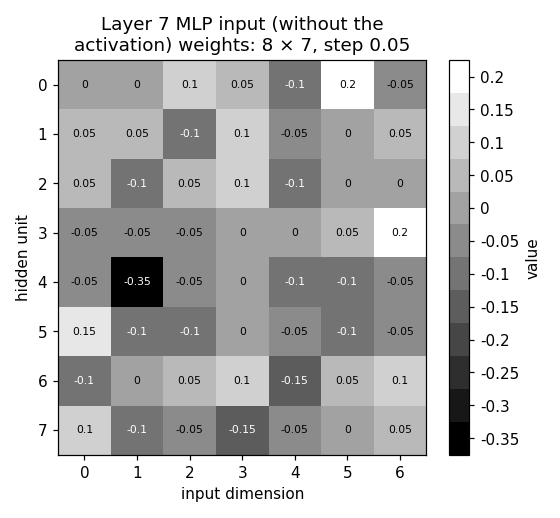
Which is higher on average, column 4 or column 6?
column 6
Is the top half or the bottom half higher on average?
top
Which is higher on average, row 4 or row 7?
row 7
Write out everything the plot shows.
Title: Layer 7 MLP input (without the activation) weights: 8 × 7, step 0.05
x-axis: input dimension, ticks 0 1 2 3 4 5 6
y-axis: hidden unit, ticks 0 1 2 3 4 5 6 7 (0 at the top)
Colour bar: value, ticks -0.35 -0.3 -0.25 -0.2 -0.15 -0.1 -0.05 0 0.05 0.1 0.15 0.2
Values, 8 rows of 7:
0 0 0.1 0.05 -0.1 0.2 -0.05
0.05 0.05 -0.1 0.1 -0.05 0 0.05
0.05 -0.1 0.05 0.1 -0.1 0 0
-0.05 -0.05 -0.05 0 0 0.05 0.2
-0.05 -0.35 -0.05 0 -0.1 -0.1 -0.05
0.15 -0.1 -0.1 0 -0.05 -0.1 -0.05
-0.1 0 0.05 0.1 -0.15 0.05 0.1
0.1 -0.1 -0.05 -0.15 -0.05 0 0.05
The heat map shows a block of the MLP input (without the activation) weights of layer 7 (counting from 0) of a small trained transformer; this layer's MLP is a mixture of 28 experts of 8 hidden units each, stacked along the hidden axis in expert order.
